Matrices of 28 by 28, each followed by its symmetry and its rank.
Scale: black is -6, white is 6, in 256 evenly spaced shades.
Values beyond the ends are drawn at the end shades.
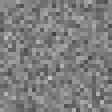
neither, full rank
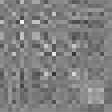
symmetric, rank three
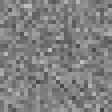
neither, full rank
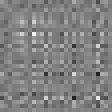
symmetric, rank two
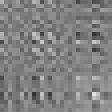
symmetric, rank three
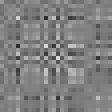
symmetric, rank two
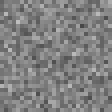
neither, full rank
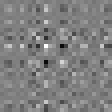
symmetric, rank two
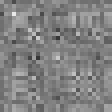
symmetric, rank three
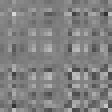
symmetric, rank two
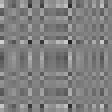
neither, rank one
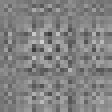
symmetric, rank two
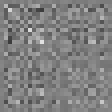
symmetric, rank three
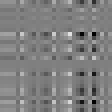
neither, rank one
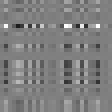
neither, rank one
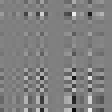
neither, rank one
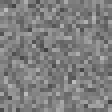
neither, full rank
